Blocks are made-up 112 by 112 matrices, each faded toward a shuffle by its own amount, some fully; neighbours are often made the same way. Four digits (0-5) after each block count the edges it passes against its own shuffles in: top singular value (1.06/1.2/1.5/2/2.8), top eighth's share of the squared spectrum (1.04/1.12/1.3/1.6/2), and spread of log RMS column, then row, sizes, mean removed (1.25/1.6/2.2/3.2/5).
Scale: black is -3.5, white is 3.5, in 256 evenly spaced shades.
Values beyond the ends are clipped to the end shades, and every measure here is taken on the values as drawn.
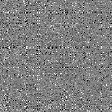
4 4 3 3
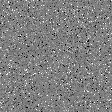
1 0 0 0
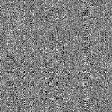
4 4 3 2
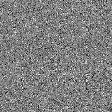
3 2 1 1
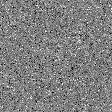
0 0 0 0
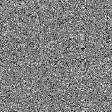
3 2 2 1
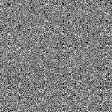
4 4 3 2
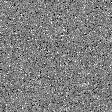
0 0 0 0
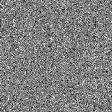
3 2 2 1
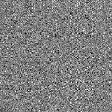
4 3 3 2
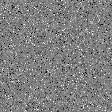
2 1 0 0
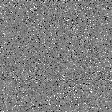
3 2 0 0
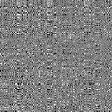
5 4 3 3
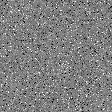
0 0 0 0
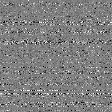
2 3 0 4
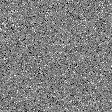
2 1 0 0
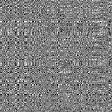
5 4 3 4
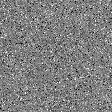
2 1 0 0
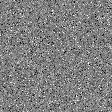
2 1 0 0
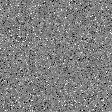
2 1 0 0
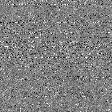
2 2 0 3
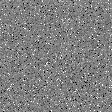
1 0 0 0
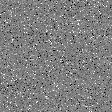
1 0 0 0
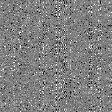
4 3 3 1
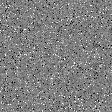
1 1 0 0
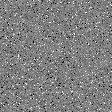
0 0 0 0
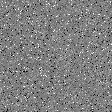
0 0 0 0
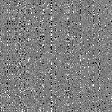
4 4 3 2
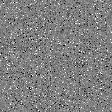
3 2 2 0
